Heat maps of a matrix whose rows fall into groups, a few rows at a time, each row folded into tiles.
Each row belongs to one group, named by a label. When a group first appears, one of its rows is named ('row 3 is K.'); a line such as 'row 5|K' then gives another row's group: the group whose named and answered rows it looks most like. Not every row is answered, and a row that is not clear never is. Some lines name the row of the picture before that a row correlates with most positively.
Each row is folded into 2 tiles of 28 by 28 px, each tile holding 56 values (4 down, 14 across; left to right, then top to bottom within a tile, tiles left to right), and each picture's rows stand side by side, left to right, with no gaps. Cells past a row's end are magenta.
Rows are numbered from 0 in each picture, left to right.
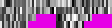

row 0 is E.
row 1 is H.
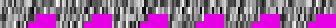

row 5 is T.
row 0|T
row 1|H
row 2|T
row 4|E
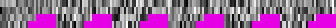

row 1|E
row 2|T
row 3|E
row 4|E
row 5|H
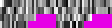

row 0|E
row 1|E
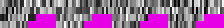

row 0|T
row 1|H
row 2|T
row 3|E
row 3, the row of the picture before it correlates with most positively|1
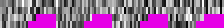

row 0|T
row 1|E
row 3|E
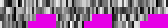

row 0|E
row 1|H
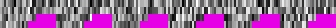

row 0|T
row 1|T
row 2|E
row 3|T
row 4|T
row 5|H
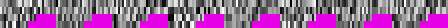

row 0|T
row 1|E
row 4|T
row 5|H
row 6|E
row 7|T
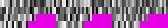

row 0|H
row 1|H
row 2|H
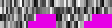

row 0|T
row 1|H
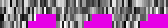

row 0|H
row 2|H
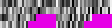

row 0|T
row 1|E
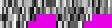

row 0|T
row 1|H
